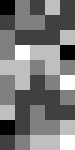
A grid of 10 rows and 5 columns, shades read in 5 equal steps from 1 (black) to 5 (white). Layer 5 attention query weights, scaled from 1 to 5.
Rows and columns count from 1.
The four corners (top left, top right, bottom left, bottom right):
1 2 2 5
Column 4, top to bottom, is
4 2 2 4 4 3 2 2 3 4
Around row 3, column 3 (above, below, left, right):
3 4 2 2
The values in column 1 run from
1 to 4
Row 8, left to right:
4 2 3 2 2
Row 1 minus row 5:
-3 -1 -1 0 -1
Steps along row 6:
up down up up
